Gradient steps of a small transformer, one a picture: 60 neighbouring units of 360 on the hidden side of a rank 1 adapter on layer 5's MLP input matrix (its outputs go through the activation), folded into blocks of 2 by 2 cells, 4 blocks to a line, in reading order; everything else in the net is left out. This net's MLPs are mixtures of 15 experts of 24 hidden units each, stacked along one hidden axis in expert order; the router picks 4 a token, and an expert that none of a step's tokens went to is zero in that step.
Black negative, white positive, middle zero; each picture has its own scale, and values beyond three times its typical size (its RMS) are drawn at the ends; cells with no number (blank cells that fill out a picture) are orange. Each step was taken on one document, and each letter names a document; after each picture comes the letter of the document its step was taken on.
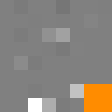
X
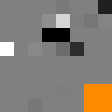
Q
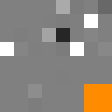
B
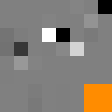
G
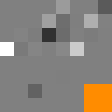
B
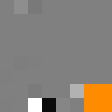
X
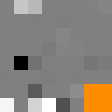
X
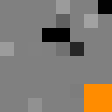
Q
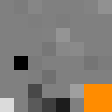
X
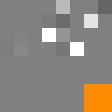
B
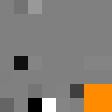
X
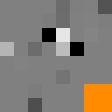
Q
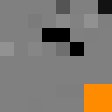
Q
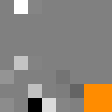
X
